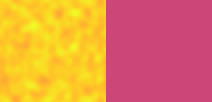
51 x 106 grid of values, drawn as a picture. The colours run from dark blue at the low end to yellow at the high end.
The table splits into one row of 2 panels. Panel 1,1: very high, blotchy, faint in contrast. Panel 1,2: middling, flat.
